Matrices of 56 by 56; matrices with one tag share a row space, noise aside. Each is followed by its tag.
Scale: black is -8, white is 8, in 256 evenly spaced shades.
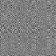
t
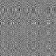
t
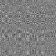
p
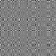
t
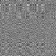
p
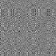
t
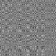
p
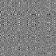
t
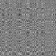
p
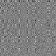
t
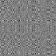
t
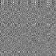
t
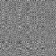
p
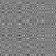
p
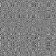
t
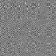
t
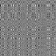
t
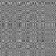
p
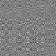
p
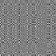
t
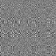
t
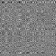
p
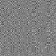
t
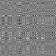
p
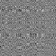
p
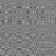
p
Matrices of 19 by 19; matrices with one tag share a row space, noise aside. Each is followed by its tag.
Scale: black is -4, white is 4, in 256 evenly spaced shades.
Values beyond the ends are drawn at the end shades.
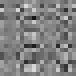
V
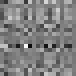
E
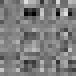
V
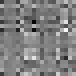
V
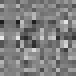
V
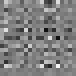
E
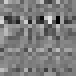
E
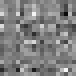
V
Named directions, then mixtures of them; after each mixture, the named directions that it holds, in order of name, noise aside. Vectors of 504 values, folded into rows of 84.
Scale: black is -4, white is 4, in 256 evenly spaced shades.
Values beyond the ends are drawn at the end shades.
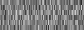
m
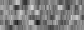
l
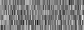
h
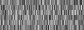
m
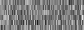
h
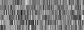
h, l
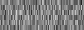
m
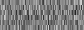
m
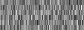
h, m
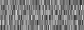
h, m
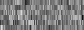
h, l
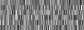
h, m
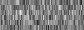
l, m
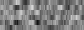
l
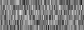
l, m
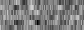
h, l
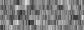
h, l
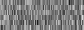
h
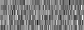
h, m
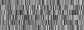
m
